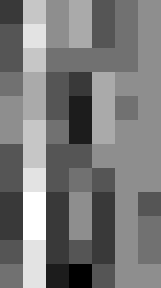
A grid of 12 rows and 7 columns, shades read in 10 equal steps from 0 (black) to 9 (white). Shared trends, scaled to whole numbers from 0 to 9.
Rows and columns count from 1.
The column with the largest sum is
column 2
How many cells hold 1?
3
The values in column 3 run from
1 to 5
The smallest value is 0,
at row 12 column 4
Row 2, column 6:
4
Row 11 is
3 8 2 3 2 5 4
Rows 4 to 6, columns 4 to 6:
2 6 5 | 1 6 4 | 1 6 5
